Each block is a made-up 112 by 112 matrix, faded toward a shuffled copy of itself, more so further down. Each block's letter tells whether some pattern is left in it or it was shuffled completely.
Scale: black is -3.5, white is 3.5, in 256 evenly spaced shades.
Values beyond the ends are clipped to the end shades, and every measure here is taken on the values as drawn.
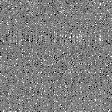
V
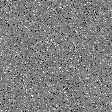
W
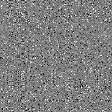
V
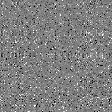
V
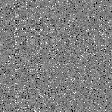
V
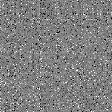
V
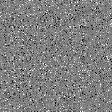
V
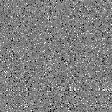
V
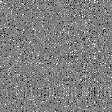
V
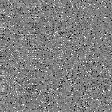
V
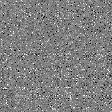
V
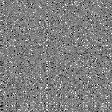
V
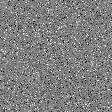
W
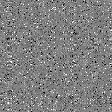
V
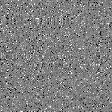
V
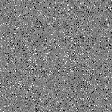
V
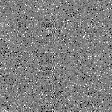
V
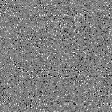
V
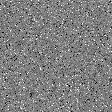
W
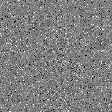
V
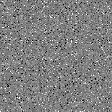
V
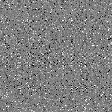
V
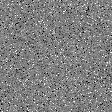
W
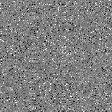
V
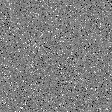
W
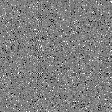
V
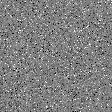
W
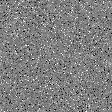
W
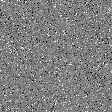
W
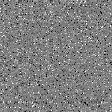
V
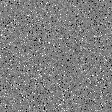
W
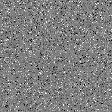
V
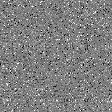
V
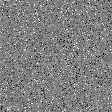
W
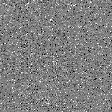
V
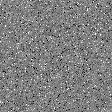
W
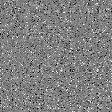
V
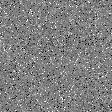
W
